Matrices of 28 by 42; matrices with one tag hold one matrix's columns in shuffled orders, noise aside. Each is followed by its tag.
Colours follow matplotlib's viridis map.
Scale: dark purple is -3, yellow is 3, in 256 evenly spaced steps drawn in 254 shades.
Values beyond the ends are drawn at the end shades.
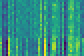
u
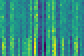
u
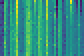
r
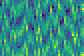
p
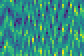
p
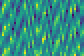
p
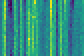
r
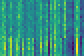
u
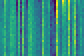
r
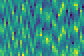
p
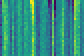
r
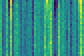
r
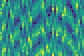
p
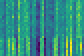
u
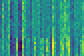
u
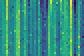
r
